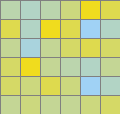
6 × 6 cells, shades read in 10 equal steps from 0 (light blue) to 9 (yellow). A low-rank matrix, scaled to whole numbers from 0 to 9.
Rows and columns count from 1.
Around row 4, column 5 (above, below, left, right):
7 0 3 4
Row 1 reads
3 2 3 5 9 7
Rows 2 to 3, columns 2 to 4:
2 9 7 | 1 4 6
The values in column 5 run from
0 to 9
